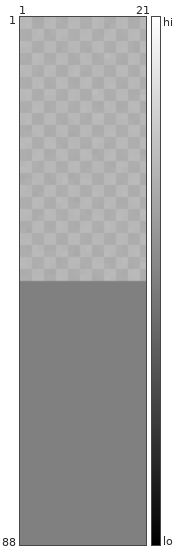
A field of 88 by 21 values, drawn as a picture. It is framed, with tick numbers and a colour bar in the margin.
The table splits into 2 rows of 1 panel. Panel 1,1: high, checkered, faint in contrast. Panel 2,1: middling, flat.
